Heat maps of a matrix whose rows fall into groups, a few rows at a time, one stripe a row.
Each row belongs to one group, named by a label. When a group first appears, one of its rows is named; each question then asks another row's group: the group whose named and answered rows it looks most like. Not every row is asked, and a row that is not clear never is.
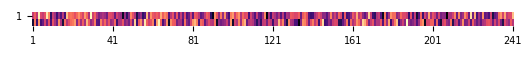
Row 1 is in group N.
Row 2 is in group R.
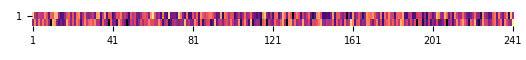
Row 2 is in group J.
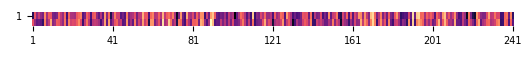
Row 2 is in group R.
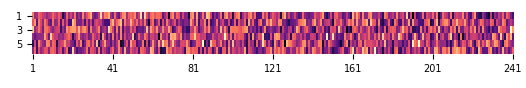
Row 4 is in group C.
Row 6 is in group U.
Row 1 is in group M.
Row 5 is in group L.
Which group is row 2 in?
U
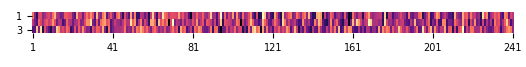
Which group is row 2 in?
M
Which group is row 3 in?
C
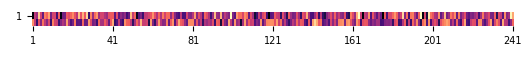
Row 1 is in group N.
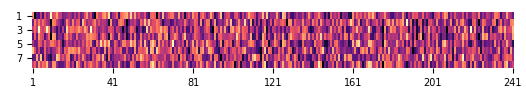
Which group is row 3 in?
N
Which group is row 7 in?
C
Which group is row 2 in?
J
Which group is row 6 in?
R
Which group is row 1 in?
M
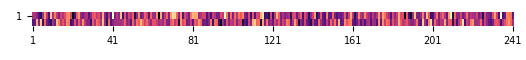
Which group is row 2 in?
C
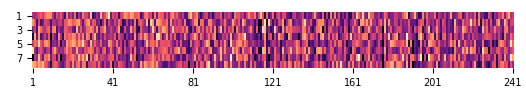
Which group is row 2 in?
R
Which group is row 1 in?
M
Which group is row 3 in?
L
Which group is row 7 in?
N
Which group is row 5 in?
N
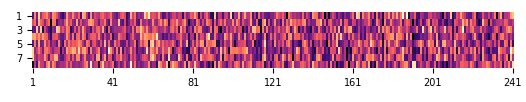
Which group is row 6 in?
N
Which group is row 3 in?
C
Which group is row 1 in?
J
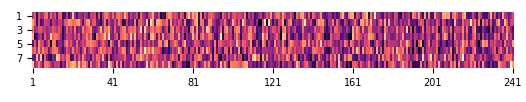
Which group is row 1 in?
U
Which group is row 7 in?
C
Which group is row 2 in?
R
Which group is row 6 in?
J
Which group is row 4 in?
M
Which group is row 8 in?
N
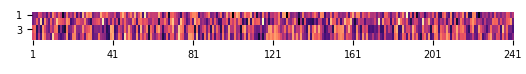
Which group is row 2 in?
C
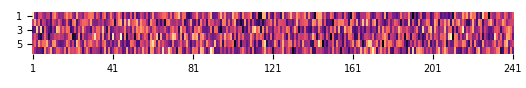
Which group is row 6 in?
R
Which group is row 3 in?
C
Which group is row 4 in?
C
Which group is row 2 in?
U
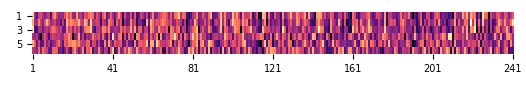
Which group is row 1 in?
L
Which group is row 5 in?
R
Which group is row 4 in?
C
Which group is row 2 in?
N
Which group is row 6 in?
U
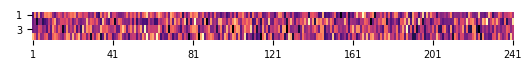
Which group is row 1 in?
R
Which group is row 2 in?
L
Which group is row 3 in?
M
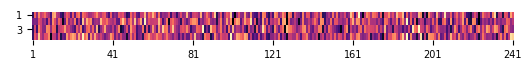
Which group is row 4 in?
N
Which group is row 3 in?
L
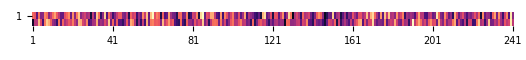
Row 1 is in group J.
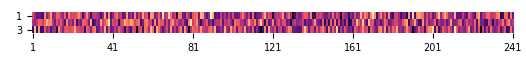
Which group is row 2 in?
M
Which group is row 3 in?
R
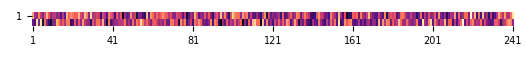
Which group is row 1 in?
N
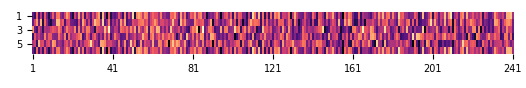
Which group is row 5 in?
L
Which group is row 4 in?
R
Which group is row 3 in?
M
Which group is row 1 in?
C
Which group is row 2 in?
C
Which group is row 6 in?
C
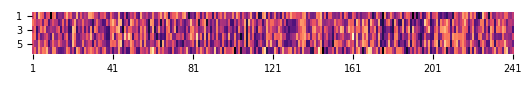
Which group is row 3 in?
U
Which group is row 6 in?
J
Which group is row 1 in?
L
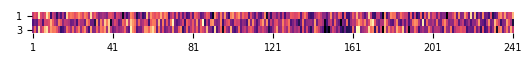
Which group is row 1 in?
N
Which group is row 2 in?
M
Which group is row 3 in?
J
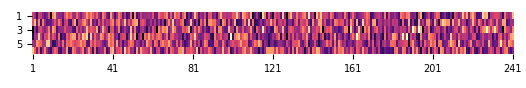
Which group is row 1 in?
L
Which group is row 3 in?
L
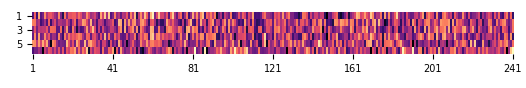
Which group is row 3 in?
U
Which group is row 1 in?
R
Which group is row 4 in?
R
